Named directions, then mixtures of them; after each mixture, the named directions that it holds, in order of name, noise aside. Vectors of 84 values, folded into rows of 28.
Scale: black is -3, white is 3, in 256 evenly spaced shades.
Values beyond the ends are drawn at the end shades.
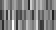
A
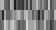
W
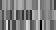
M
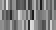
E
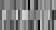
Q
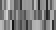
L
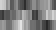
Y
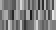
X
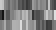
W, Y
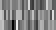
A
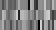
Q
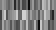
Q, W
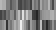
M, Y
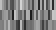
X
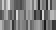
L, Y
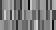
A, L, Q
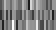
A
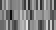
E, M, Q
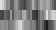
Y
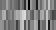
E, Q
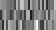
A, X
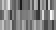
L, Y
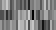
A, E, Y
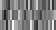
L, M, Q
